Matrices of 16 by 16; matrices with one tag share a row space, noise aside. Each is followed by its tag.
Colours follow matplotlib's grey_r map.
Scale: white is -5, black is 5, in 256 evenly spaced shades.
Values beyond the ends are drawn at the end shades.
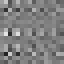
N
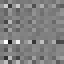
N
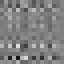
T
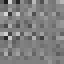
N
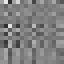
N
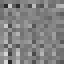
N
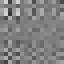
N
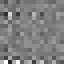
N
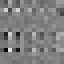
N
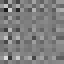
N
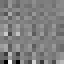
N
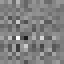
T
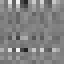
T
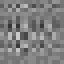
T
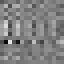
N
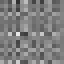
T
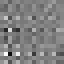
N
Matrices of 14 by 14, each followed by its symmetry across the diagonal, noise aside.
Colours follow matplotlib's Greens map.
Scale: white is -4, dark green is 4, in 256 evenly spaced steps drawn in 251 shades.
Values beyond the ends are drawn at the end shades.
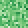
antisymmetric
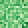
symmetric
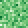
neither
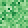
symmetric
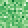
neither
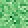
neither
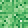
symmetric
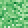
neither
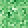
antisymmetric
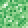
symmetric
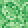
antisymmetric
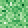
antisymmetric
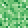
antisymmetric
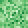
symmetric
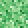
antisymmetric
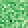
neither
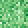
neither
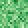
neither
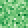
antisymmetric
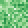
symmetric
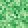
antisymmetric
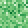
neither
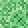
symmetric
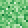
antisymmetric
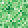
symmetric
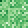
symmetric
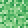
antisymmetric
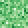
neither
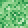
symmetric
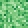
neither
